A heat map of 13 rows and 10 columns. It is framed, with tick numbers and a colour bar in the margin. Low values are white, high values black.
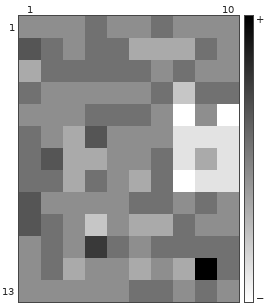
Ninth with the highest average: bottom right. Odd patch: lower, in the middle right. Ninth with the lowest average: middle right.
